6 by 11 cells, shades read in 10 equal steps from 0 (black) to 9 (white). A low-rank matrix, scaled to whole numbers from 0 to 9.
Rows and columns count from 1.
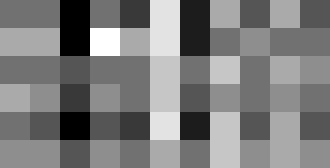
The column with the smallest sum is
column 3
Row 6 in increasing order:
3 4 4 5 5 5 5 5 6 6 7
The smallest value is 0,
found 3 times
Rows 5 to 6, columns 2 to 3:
3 0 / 5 3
